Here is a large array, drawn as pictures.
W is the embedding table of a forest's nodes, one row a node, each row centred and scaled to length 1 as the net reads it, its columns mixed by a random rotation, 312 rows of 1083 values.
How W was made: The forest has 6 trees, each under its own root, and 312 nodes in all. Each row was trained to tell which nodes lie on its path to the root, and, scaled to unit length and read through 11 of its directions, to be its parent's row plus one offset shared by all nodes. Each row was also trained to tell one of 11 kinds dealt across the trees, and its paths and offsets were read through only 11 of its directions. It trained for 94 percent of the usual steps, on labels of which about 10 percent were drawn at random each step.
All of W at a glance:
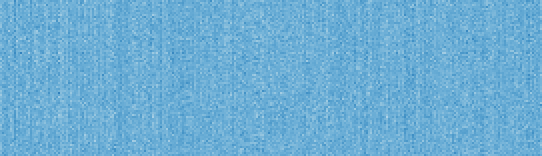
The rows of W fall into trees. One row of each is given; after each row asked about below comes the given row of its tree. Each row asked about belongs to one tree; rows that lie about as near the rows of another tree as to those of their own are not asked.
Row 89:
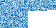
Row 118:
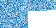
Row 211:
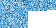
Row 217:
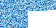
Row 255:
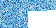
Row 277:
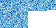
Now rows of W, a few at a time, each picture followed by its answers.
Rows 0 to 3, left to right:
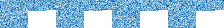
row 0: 255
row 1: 211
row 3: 211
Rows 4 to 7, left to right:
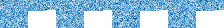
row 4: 277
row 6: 118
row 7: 89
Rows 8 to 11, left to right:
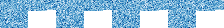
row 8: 277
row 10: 255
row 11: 217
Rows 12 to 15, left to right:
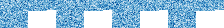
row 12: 277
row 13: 255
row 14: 255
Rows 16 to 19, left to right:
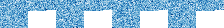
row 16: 277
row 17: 118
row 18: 255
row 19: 277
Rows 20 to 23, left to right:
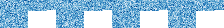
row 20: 255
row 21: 211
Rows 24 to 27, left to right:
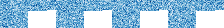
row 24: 277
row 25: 255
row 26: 211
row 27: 217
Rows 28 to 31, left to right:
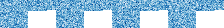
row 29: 277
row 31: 277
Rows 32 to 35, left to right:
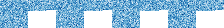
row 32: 89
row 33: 255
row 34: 217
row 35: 255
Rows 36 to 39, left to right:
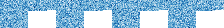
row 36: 277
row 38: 277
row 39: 118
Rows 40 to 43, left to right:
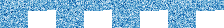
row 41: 255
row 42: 255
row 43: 211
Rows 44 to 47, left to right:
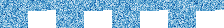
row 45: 277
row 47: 217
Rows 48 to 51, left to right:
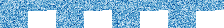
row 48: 89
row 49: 118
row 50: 277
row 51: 255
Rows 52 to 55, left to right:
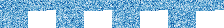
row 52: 255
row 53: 118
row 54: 255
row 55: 277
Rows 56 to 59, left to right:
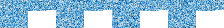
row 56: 211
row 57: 217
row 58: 118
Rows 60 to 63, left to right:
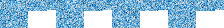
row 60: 277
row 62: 211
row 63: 277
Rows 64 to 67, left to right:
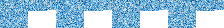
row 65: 255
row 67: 217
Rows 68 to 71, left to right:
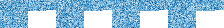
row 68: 255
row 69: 89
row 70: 217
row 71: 217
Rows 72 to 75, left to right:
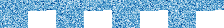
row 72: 255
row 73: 277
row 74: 89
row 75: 277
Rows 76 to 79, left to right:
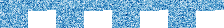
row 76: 217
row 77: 211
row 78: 255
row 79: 118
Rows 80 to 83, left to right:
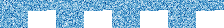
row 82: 211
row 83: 211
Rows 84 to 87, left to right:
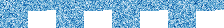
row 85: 118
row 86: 211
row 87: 217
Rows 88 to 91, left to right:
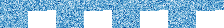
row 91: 217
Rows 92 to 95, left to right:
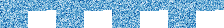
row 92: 277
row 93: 217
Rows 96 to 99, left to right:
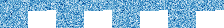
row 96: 89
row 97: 217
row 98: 255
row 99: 277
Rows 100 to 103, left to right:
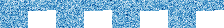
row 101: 211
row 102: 255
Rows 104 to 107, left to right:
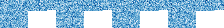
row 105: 211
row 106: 277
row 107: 277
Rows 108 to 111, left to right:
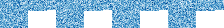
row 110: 217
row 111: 277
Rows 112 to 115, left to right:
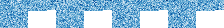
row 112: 277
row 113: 211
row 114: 211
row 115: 89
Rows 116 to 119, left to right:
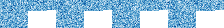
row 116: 255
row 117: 255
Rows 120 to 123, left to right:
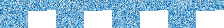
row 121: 277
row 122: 277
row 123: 211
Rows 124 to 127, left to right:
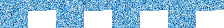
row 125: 217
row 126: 255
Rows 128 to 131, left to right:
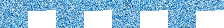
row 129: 89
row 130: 255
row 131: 217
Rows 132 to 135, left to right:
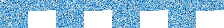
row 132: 255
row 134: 255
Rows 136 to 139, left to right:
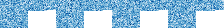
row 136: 118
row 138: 217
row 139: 217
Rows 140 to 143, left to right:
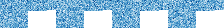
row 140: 217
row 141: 211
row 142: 89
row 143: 255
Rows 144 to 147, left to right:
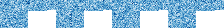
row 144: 118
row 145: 217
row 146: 277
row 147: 217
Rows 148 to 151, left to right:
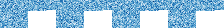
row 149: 89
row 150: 211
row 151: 217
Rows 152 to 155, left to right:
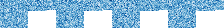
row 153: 89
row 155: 217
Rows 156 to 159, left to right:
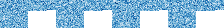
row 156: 255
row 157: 211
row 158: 255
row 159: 277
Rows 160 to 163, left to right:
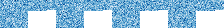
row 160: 277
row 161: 118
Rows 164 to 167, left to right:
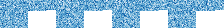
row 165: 211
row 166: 89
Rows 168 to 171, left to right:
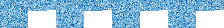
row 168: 217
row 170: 277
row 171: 255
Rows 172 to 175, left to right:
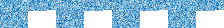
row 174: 277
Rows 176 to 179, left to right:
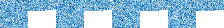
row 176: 255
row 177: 217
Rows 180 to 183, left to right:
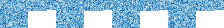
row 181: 217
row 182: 255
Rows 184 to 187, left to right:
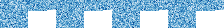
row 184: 217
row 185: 255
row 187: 118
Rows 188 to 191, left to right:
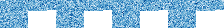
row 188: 255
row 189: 255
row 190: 89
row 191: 217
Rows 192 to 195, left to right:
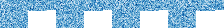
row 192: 217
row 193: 277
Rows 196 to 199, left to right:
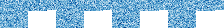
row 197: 255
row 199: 217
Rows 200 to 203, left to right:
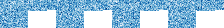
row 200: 211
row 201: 255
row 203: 217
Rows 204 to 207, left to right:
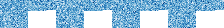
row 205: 211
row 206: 217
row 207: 217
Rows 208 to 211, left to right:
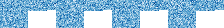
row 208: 217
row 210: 217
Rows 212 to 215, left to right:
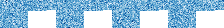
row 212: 89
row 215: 89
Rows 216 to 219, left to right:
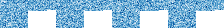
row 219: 118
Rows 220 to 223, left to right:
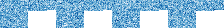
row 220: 211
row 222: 211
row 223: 277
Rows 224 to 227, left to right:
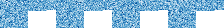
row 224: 255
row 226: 89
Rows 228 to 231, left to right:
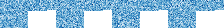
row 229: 277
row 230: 277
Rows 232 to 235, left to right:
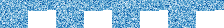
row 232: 217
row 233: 277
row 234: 211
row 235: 211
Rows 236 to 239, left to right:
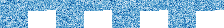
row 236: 118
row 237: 89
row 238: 277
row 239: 118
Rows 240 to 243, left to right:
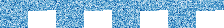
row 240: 89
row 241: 217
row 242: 277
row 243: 277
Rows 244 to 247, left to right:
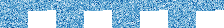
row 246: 277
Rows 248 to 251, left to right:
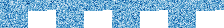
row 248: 217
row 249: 211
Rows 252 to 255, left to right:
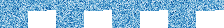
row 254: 277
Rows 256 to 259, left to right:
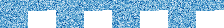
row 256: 211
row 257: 89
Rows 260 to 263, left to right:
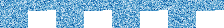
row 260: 217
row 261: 277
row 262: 277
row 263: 89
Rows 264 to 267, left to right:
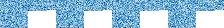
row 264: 89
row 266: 89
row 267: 277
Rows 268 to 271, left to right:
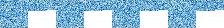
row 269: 89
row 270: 255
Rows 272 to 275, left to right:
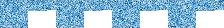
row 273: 277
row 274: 255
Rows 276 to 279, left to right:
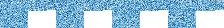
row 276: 277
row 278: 211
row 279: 118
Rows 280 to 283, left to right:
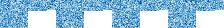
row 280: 277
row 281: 277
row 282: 118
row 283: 217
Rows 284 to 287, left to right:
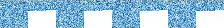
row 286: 255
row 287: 277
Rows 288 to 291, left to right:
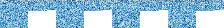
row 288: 255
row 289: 255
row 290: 277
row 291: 118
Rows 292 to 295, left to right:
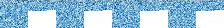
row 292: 217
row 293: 89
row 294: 255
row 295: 211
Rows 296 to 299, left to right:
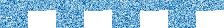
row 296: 118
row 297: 217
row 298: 217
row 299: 255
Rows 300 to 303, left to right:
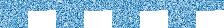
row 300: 217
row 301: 217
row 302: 255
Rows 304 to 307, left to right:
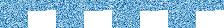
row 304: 277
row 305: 217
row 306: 255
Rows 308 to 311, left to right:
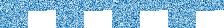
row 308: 211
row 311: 277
